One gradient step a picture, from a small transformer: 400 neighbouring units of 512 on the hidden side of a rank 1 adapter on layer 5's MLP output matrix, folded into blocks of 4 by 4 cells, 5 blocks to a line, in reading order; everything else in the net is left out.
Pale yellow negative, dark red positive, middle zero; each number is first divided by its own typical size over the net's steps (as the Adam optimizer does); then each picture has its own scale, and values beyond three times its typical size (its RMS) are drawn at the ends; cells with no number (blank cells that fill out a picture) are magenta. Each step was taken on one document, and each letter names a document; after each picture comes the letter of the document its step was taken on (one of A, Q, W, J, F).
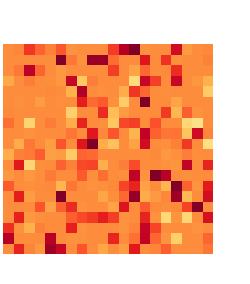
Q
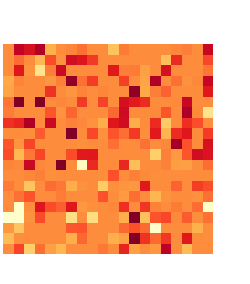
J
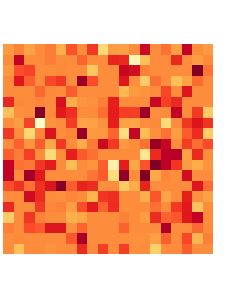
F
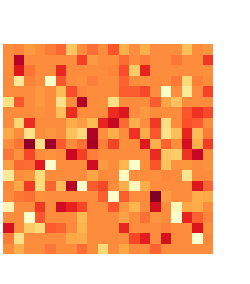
F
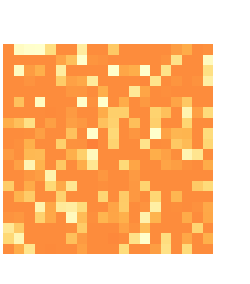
J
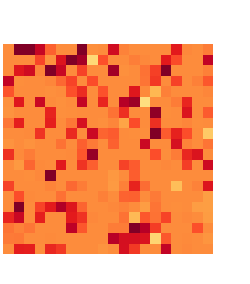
J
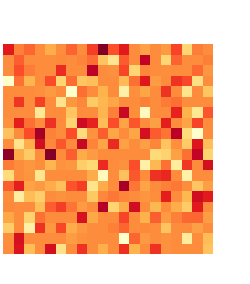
F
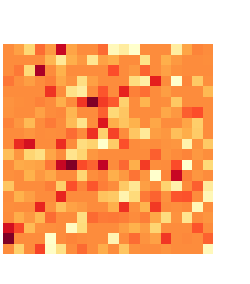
Q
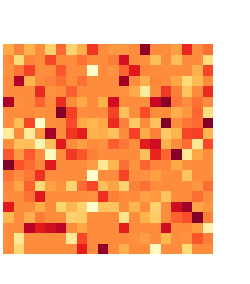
F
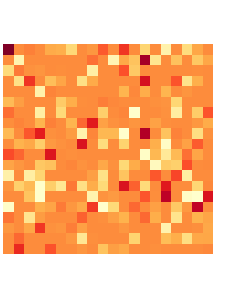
F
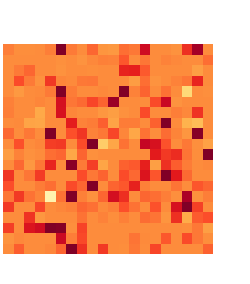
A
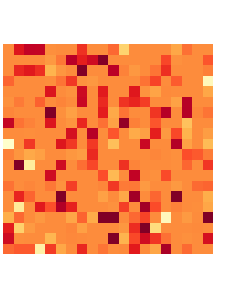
J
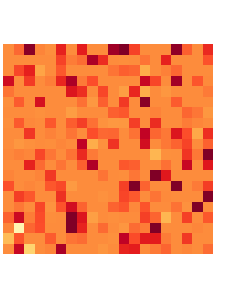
Q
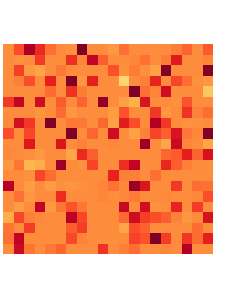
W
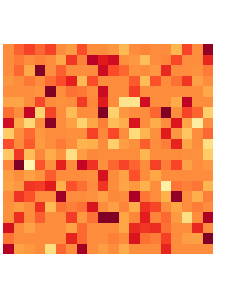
W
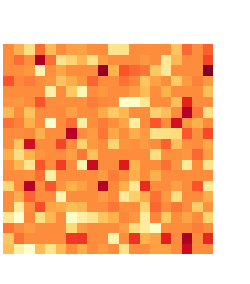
W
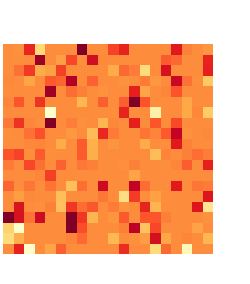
W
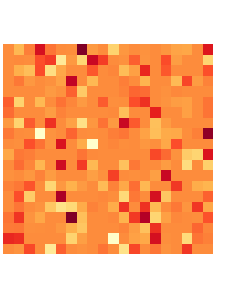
W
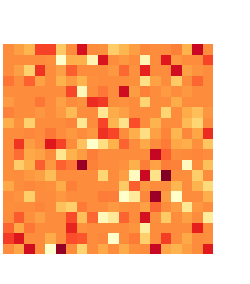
Q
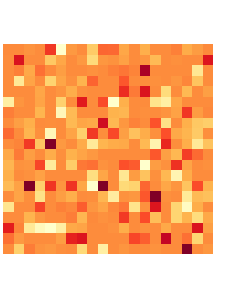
F
